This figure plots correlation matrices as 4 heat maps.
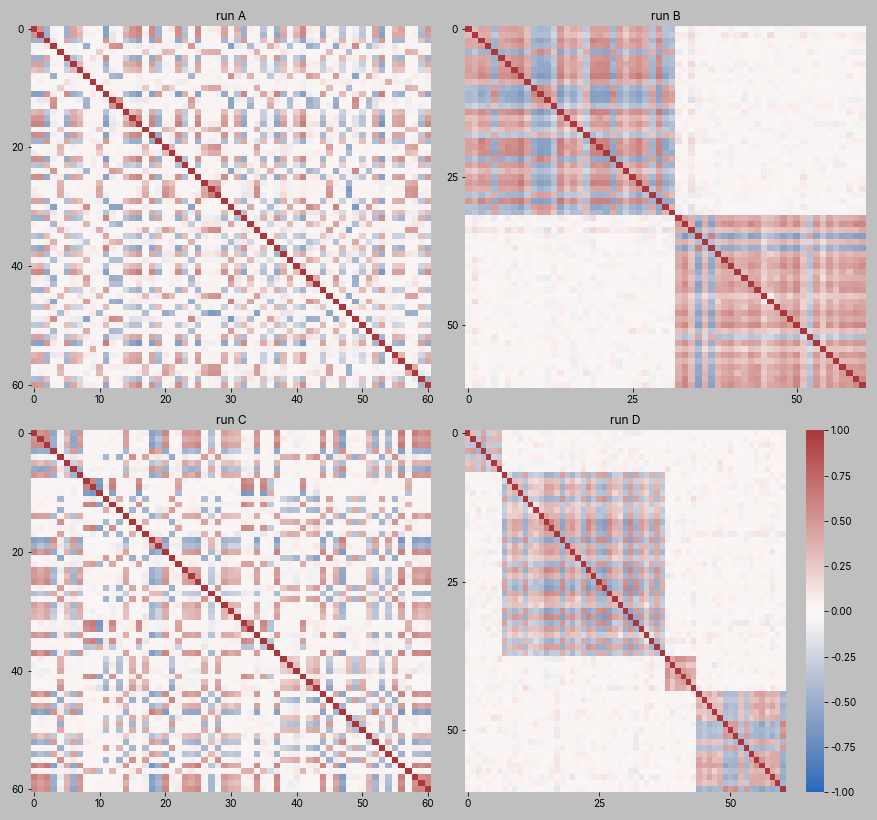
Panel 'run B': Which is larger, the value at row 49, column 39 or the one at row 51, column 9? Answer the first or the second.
the first
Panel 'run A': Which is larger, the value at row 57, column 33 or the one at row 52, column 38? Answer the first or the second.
the second
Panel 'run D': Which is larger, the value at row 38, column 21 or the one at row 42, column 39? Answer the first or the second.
the second
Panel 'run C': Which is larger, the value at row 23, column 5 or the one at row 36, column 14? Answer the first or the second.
the first
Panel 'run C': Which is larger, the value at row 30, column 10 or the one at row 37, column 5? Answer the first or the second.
the second
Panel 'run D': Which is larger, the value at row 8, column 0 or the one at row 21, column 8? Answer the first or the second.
the second
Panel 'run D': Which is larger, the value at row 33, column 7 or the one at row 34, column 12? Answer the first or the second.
the second
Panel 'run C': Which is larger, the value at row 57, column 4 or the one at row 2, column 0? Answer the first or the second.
the second
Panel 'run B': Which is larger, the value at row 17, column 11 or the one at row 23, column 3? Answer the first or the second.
the second
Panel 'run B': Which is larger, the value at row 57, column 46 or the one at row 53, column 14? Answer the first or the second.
the first
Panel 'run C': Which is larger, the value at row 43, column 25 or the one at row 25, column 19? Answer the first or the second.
the first
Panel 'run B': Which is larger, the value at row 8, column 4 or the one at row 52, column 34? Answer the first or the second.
the second
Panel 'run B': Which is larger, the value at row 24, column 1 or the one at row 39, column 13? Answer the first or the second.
the first
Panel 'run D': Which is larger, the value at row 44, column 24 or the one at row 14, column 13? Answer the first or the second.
the second
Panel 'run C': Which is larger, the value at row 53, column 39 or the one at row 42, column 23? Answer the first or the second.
the second
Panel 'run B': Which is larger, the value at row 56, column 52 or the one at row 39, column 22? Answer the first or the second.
the second
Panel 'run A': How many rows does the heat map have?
61
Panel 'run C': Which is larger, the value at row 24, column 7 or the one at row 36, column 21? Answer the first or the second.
the first
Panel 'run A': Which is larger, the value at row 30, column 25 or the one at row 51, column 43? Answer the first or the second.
the second
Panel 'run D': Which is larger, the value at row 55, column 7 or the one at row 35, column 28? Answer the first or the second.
the first
